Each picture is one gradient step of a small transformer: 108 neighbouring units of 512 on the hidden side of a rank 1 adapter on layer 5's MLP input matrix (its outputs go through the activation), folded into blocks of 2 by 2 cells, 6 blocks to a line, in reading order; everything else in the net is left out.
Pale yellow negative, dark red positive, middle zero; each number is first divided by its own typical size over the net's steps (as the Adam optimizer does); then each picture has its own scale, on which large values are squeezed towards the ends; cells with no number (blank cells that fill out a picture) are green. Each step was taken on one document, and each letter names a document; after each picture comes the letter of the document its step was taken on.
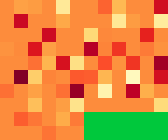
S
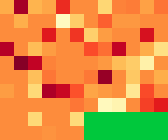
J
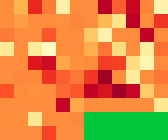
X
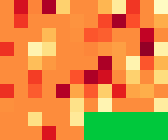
X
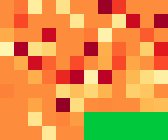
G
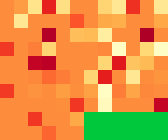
X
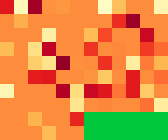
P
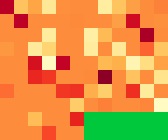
P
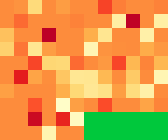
G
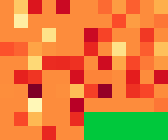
S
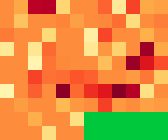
X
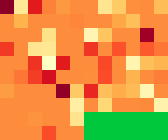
P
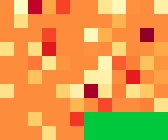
P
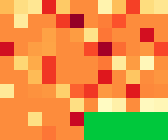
J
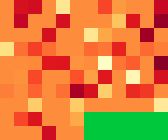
S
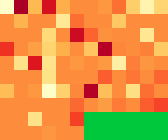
J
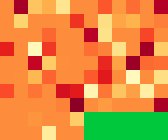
X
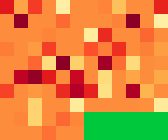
S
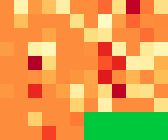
X
